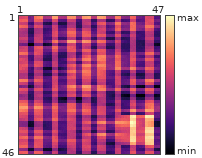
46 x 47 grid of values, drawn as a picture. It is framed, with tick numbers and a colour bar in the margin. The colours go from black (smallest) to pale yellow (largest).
Odd rows or columns: none. Odd patch: higher, in the bottom right. Slope: none. Stripes: upright, repeating 9 times. Ninth with the highest average: bottom right.
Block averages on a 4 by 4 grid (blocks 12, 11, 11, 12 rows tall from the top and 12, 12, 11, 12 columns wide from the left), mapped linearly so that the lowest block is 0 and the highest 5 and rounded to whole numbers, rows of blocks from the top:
1 2 1 0 | 1 2 2 1 | 2 2 0 1 | 1 1 1 5
